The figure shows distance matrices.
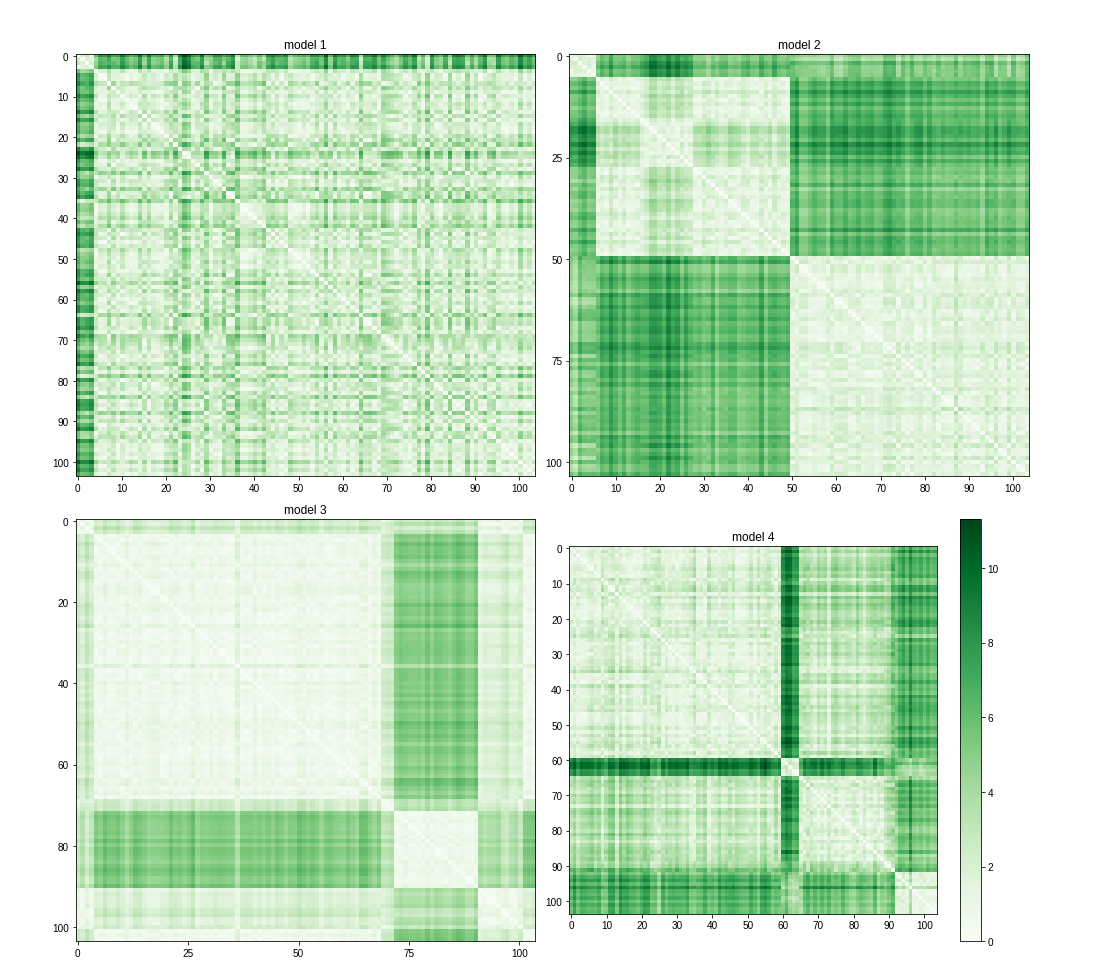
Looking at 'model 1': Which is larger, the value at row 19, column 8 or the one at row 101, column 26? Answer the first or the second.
the first
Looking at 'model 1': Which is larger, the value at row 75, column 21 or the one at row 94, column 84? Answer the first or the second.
the first
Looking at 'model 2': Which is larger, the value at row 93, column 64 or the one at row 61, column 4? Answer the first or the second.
the second
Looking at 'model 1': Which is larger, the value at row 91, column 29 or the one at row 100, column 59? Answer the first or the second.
the first
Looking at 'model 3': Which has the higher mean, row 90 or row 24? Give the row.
90
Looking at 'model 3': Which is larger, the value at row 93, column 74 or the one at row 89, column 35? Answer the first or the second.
the second
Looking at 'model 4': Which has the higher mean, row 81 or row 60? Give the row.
60
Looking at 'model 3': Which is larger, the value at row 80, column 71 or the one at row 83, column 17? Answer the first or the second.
the second
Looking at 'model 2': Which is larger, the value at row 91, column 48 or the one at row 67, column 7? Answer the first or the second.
the second
